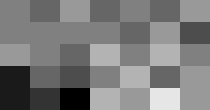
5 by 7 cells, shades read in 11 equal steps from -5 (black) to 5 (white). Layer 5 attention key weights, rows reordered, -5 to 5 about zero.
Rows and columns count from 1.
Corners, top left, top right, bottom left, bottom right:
0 1 -4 1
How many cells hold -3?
1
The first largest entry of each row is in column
3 6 4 5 6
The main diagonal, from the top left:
0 0 -1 0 1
